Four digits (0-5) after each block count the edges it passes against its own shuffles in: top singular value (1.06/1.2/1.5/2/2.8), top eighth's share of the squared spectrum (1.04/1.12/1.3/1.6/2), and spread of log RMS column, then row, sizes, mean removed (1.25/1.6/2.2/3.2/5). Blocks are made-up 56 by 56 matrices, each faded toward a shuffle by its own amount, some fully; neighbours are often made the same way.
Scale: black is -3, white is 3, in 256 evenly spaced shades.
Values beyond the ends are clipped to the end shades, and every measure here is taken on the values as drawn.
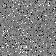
2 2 1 0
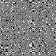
4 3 2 2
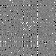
4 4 2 1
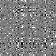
4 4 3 2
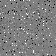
2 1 0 0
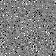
3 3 1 1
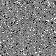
2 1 0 0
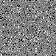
3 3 1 1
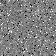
1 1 0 0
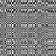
5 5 4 4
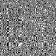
4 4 2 2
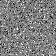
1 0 0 0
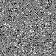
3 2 0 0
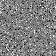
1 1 0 0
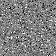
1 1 0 0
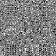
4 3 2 1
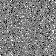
1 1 0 0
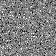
1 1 0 0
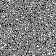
0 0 0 0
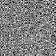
4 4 2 2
